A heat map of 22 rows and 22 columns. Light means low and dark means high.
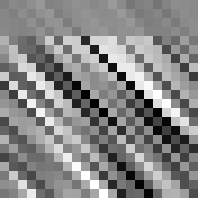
Ninth with the lowest average: top middle. Grain: diagonal, down to the right. Mirror symmetry: none. Slope: none. Seam: horizontal, 20% of the way down, the top part calmer.
